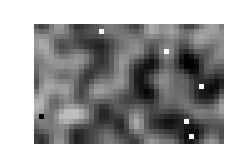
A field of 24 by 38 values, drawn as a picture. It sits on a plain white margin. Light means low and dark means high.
Values change most from cell to cell in the bottom right. Overall the values sit about 60% of the way up the scale. Six lone cells stand out: one far higher and five far lower than their neighbours. The field is mottled with small blotches. The values follow a bell shape.
